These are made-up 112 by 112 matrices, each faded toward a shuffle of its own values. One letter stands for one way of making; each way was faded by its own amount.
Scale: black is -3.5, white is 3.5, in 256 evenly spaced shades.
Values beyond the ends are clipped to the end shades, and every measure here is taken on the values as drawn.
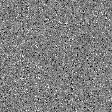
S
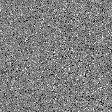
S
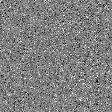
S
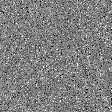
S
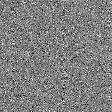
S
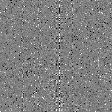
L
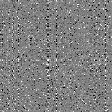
L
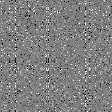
L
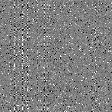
L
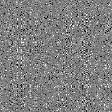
L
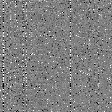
L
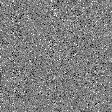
S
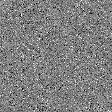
S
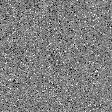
S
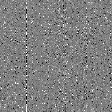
L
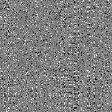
L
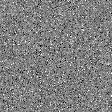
S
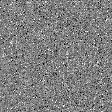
S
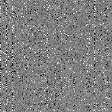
L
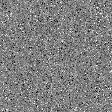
S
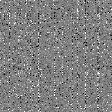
L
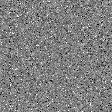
S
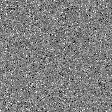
S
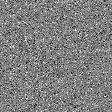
S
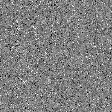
S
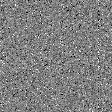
S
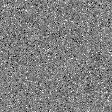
S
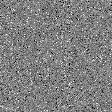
S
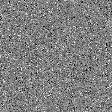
S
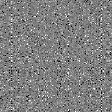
L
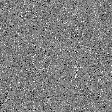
S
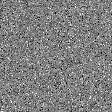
S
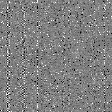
L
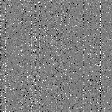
L
